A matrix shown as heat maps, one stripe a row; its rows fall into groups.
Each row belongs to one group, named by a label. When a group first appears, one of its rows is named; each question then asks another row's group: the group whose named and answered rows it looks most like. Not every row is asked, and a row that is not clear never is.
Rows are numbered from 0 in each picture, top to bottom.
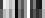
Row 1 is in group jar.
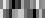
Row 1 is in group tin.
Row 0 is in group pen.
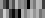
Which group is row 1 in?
pen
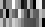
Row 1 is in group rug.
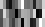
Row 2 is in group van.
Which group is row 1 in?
jar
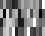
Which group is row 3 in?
jar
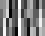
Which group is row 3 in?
rug
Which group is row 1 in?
van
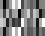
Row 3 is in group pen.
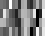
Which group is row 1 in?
jar
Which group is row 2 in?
jar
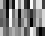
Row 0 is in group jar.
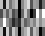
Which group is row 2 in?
pen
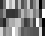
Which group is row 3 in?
tin
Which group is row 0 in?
jar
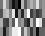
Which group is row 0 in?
pen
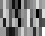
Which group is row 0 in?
pen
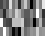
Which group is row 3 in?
pen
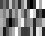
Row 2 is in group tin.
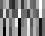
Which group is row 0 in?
van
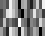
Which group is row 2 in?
rug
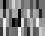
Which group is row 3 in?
rug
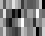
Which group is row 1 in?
pen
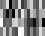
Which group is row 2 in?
tin
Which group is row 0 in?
van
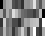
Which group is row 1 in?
tin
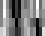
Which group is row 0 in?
pen
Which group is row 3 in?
jar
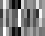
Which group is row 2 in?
rug
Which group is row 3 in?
pen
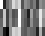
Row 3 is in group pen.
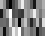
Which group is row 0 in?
tin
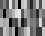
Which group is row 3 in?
jar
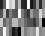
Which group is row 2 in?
tin
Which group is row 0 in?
jar
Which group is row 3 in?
pen
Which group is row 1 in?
rug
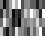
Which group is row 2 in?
pen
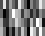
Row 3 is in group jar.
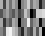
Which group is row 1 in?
van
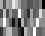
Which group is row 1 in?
rug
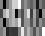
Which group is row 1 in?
jar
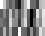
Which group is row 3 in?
rug
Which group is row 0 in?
jar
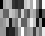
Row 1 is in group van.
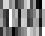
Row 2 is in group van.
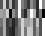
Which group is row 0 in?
rug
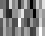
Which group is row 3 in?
van
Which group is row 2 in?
rug
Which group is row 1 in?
tin
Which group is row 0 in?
van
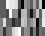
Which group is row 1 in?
van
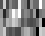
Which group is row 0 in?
rug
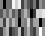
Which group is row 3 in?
van
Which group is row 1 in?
van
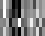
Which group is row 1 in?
pen
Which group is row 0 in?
pen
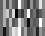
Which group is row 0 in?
rug
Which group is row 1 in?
jar
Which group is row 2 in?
rug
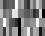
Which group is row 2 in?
pen
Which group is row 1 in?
tin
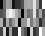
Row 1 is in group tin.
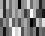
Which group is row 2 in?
van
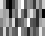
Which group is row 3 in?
rug
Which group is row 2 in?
jar
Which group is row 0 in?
tin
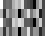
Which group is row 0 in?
tin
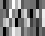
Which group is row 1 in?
van
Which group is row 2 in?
jar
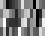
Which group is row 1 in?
jar
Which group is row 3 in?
rug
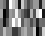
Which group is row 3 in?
jar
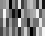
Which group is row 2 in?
rug
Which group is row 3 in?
van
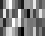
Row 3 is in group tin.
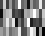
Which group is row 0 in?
rug
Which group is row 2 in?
jar
